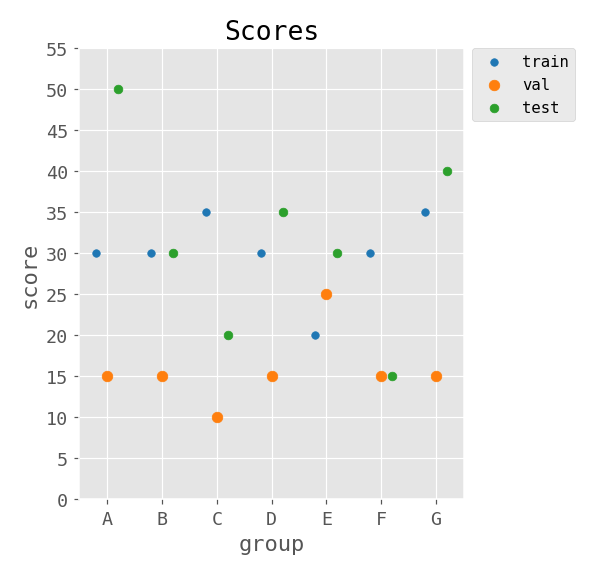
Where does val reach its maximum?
E
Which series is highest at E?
test
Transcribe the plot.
Title: Scores
x-axis: group, ticks A B C D E F G
y-axis: score, ticks 0 5 10 15 20 25 30 35 40 45 50 55
Legend: train, val, test
Values:
train: 30 30 35 30 20 30 35
val: 15 15 10 15 25 15 15
test: 50 30 20 35 30 15 40
